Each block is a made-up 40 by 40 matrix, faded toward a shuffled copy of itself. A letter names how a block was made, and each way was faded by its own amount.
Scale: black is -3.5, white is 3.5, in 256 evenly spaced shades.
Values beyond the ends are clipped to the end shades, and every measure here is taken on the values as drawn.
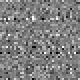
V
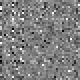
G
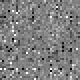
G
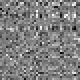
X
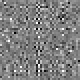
X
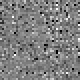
G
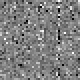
G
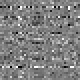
V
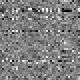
V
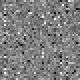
G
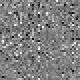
G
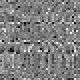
X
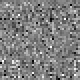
G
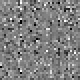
G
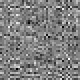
X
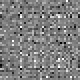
X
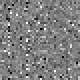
G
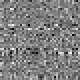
V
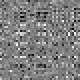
X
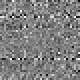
V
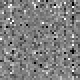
G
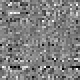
V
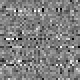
V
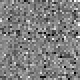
G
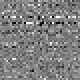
V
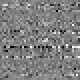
V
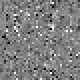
G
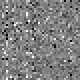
G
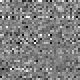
V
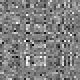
X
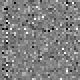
G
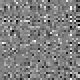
X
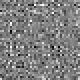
V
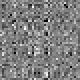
X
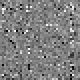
G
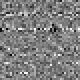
V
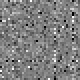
G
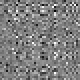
X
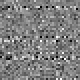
V
